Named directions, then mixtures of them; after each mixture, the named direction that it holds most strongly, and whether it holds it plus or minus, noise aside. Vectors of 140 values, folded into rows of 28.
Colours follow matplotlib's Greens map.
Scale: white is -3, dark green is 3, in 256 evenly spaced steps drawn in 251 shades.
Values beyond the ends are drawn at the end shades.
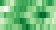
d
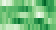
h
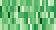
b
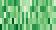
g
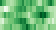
d, plus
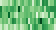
b, plus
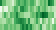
d, plus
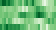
h, minus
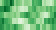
d, minus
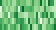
b, minus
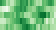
d, plus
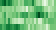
h, minus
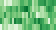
h, plus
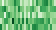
g, plus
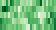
d, minus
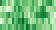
d, plus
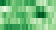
h, minus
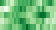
d, plus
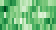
d, minus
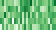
g, minus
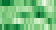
h, minus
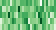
b, plus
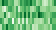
g, minus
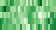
d, minus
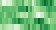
h, plus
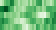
d, minus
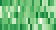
b, minus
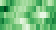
d, minus
